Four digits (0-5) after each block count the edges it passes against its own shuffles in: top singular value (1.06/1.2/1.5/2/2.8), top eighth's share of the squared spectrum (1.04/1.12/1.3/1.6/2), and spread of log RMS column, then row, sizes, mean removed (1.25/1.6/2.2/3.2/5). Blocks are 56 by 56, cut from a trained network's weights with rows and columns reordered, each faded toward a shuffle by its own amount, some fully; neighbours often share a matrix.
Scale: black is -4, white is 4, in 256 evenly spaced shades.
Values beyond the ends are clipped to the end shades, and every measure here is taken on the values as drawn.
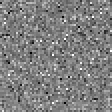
0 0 0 0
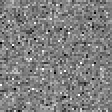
0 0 1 0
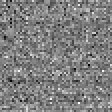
2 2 1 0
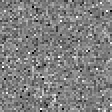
0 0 0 0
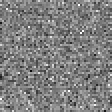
1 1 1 0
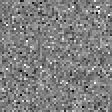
0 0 0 0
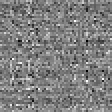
3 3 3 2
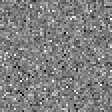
0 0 0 0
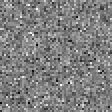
0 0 0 0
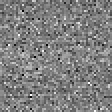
1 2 1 0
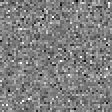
0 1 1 0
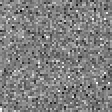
0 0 0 0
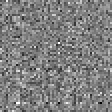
3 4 2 2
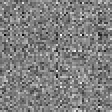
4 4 2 2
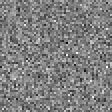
2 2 0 0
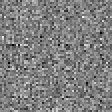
3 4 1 2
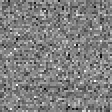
2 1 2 0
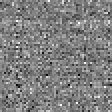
2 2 2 0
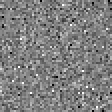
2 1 0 0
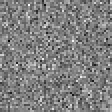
2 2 0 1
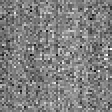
3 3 0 2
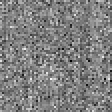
2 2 0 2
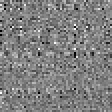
3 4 2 3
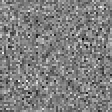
2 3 2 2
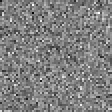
1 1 0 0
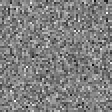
2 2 1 0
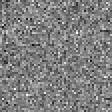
2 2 1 0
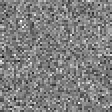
1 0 0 0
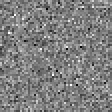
1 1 0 0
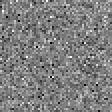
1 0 0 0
